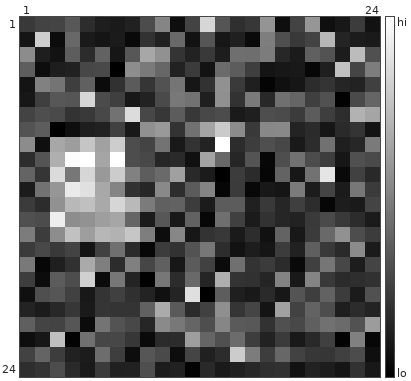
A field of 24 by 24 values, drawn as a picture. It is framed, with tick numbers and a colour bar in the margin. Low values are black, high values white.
Neither half mirrors the other. In the middle left lies a patch that is higher than the rest. There are no regular stripes. Most values sit low, with a long tail of high ones. The ninth with the highest average is the middle left. Overall the values sit about 30% of the way up the scale.
